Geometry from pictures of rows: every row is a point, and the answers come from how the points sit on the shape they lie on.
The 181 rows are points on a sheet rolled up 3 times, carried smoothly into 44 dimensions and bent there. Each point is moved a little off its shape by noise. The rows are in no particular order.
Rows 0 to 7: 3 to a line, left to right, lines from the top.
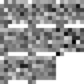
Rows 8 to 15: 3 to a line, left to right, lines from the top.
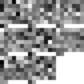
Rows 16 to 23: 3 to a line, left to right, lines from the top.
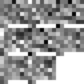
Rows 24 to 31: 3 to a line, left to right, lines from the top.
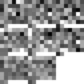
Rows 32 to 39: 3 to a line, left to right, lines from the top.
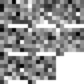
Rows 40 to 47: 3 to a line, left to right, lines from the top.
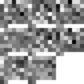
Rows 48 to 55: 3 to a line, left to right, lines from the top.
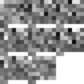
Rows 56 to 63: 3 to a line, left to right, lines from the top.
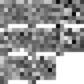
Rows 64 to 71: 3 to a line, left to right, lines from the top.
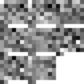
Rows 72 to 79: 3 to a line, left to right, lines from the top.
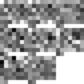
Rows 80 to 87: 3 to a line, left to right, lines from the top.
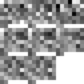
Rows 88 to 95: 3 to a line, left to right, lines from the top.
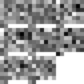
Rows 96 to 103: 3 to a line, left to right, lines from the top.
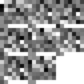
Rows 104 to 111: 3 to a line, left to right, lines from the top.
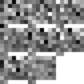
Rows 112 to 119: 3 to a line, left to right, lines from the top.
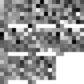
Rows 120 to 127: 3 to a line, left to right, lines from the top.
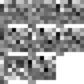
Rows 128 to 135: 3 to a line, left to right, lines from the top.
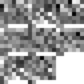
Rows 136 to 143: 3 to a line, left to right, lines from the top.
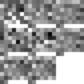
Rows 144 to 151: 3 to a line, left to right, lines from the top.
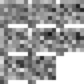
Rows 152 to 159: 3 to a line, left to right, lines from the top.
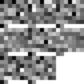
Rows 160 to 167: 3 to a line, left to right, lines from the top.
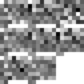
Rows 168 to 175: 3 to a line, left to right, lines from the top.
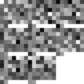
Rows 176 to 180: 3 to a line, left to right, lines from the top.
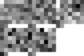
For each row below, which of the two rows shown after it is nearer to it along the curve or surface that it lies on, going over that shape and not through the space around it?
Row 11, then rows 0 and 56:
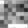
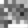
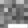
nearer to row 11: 0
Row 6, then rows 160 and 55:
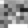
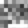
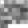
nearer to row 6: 160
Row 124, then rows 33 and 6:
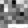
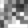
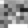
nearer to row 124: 6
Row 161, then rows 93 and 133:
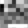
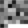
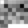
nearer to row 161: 133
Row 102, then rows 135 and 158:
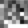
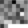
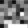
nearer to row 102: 158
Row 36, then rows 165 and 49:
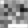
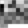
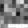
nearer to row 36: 165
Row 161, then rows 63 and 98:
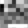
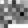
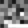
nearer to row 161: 63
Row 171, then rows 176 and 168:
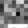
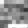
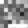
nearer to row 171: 176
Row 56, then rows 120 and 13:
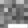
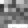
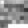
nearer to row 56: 13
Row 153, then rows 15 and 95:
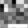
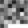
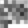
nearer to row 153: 95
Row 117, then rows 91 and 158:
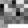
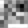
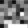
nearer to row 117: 158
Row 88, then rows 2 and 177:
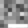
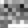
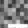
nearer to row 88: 177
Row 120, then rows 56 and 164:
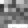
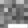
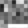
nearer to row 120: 164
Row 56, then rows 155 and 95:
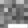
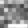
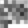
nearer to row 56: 155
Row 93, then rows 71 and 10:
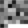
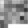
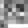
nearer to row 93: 10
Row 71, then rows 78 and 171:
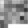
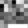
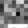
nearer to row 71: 171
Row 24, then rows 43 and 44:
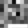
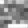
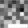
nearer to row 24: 44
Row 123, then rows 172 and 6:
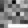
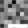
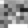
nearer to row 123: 172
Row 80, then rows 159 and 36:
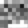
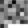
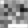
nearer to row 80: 36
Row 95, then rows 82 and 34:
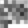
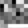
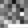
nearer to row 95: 82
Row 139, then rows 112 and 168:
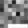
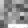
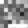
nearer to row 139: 112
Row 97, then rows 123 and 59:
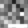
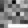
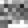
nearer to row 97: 123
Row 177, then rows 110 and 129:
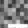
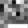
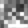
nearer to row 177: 110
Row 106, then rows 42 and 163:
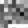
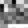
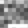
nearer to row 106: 42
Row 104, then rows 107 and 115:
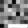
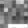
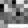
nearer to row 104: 115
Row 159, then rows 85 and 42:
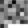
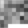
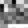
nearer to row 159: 85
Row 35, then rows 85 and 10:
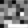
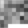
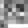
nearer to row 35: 10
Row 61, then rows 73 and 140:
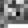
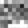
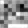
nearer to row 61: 73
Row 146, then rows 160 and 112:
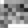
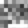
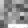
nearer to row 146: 160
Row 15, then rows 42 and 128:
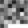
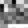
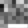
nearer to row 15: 128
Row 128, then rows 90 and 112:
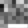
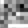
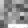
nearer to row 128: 112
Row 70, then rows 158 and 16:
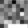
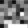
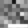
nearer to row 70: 16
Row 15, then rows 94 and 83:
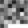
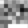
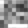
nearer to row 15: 83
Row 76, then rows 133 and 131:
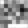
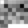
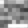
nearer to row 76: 133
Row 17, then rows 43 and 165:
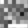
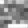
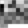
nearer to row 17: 165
